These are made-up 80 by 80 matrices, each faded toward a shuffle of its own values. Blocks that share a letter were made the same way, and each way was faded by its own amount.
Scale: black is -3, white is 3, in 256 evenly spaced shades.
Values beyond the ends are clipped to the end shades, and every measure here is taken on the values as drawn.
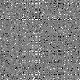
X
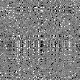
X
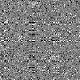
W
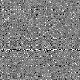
W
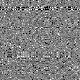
W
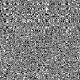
W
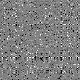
X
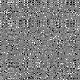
X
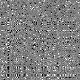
X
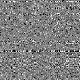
W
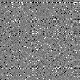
X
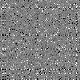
X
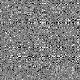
W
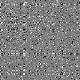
X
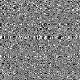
W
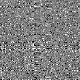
W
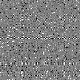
X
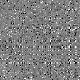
X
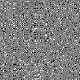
X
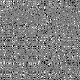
X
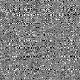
W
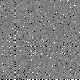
X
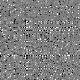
X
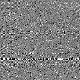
W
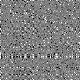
X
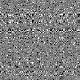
W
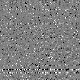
X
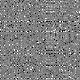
X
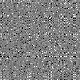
X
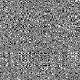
W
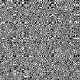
W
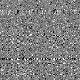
W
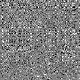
W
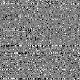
W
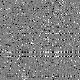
X
